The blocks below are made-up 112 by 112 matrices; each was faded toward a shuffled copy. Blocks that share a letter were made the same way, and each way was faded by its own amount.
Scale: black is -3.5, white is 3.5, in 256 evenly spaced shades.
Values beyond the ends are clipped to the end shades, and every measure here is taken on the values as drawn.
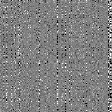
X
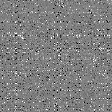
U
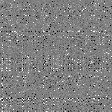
U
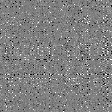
U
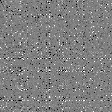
U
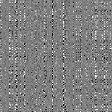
X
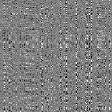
X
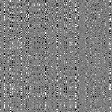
X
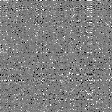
U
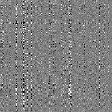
X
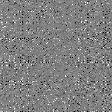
U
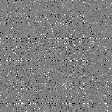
U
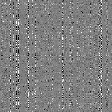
X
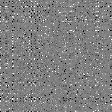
U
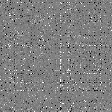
U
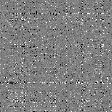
U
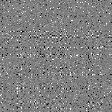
U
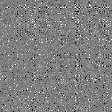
U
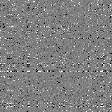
U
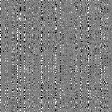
X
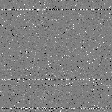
U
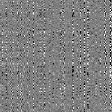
X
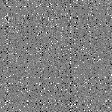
U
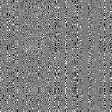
X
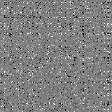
U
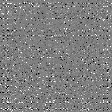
U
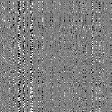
X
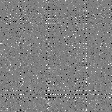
U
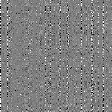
X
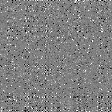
U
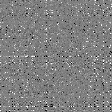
U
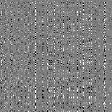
X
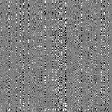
X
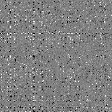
U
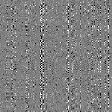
X
